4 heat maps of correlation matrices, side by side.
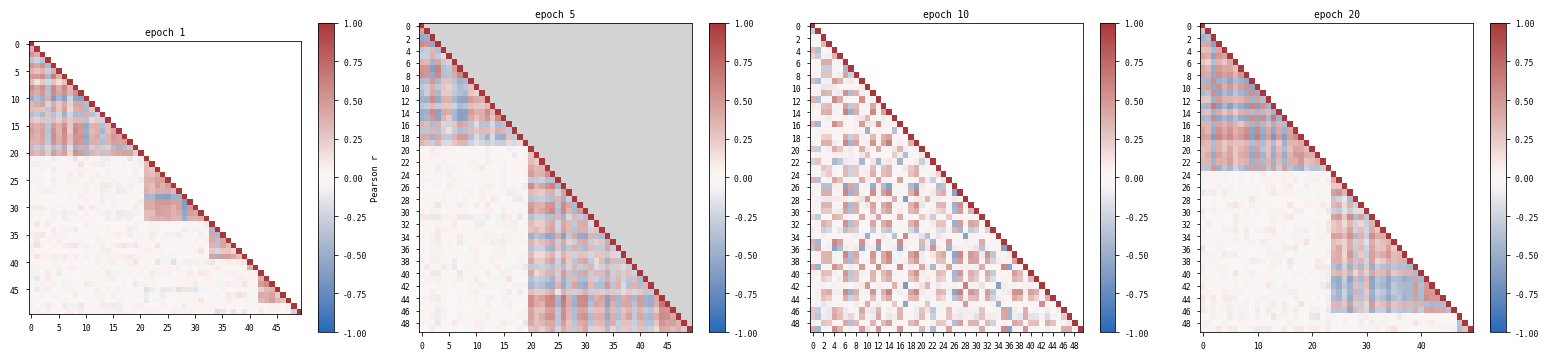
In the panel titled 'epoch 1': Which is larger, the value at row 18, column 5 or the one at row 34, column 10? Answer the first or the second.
the first
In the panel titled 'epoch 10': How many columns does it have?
50
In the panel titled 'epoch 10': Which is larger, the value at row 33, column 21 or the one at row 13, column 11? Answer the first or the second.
the second
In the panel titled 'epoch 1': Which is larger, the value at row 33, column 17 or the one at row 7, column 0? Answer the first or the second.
the second
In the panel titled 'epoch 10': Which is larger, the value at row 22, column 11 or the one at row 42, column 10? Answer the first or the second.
the second
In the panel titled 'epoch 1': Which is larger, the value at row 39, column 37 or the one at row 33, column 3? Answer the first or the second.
the first
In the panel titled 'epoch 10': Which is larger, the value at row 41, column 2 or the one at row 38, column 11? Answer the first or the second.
the second
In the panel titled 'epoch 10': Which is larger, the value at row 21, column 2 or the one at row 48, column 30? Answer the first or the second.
the second
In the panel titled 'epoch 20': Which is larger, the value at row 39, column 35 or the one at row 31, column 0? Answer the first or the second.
the second
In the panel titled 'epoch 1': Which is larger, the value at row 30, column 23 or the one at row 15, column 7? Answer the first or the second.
the first
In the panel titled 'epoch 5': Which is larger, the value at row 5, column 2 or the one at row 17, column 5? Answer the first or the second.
the first
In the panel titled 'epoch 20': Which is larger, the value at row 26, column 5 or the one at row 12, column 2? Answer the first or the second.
the first
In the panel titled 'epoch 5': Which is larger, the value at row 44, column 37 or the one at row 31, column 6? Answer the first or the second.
the first
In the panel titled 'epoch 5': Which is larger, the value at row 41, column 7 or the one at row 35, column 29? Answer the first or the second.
the second
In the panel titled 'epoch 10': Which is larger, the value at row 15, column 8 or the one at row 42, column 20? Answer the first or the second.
the second
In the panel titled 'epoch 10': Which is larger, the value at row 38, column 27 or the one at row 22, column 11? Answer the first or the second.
the first
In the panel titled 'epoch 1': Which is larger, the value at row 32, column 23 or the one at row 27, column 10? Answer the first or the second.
the first
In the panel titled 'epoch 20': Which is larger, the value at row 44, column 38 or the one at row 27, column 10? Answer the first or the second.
the second
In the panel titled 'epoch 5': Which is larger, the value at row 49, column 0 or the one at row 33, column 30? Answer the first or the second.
the second
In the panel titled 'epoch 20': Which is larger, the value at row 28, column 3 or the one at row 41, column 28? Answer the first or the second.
the second
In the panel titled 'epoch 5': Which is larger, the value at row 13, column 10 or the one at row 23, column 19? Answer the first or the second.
the first
